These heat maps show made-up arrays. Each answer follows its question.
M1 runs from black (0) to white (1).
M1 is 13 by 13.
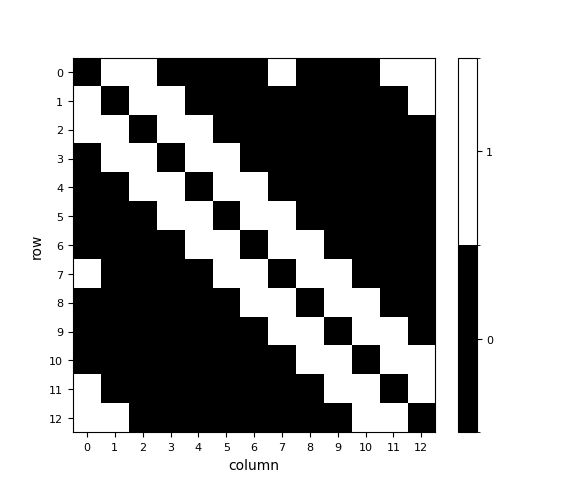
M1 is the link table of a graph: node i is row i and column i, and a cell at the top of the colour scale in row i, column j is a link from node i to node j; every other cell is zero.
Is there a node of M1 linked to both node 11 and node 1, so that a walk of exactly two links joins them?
yes
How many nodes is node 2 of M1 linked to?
4
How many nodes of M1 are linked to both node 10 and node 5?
0
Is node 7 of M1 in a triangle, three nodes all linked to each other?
yes
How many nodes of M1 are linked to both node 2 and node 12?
2
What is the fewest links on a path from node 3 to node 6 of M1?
2
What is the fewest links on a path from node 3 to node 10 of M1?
3
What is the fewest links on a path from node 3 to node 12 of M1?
2
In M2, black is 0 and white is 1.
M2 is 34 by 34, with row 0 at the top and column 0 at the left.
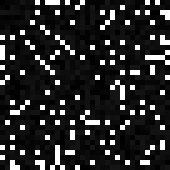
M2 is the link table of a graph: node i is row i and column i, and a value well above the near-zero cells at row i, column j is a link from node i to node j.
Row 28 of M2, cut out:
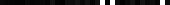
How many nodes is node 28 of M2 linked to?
3
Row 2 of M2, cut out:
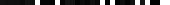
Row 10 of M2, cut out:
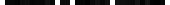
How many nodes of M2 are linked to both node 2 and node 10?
3
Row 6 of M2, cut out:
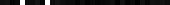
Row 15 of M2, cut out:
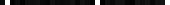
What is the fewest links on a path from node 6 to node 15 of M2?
5
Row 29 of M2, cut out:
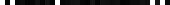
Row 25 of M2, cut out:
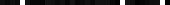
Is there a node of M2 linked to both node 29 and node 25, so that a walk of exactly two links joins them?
yes
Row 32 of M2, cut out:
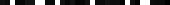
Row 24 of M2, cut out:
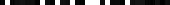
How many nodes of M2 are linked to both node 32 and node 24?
4
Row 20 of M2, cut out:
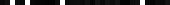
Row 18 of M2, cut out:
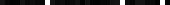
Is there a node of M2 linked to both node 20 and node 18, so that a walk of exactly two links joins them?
no
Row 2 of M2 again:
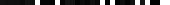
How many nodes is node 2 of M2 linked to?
8
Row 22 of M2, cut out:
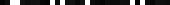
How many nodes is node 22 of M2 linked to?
7
